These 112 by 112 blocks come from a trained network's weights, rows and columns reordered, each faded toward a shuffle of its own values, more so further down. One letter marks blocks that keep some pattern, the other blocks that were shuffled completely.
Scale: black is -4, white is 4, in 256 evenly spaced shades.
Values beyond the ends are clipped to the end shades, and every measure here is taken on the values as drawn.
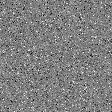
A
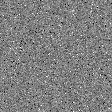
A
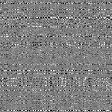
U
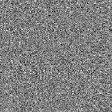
U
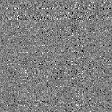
U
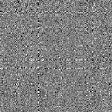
U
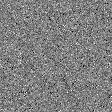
A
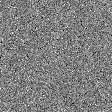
A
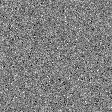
A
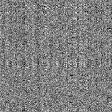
U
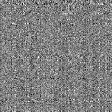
U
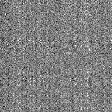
U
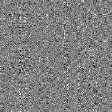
U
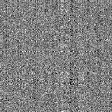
U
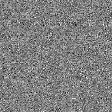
U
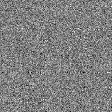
U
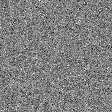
A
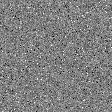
A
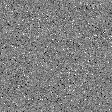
A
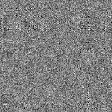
U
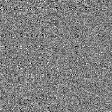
U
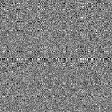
U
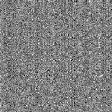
U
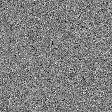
A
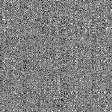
U
